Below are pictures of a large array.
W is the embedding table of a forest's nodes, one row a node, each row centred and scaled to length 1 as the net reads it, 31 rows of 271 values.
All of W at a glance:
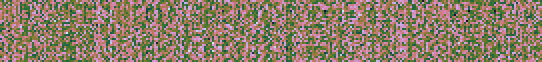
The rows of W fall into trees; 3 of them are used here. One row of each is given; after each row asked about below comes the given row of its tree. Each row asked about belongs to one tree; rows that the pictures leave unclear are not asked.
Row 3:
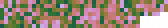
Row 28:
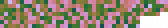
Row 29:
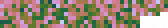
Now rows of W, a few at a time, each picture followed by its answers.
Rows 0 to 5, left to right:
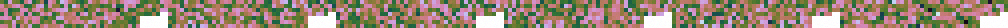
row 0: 28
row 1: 29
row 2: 3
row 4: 3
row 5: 29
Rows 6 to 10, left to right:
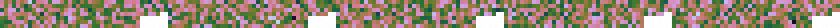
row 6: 29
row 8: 29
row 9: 3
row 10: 29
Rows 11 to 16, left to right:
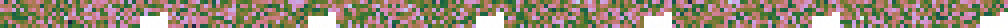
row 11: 3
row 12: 28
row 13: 28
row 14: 3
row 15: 28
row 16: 28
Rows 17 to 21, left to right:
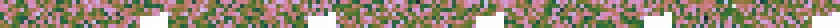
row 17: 3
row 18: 29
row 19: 28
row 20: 29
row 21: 3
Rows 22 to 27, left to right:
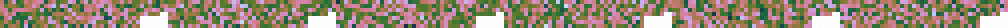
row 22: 3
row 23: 28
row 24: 28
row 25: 3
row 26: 29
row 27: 28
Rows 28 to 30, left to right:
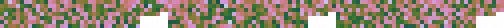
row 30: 3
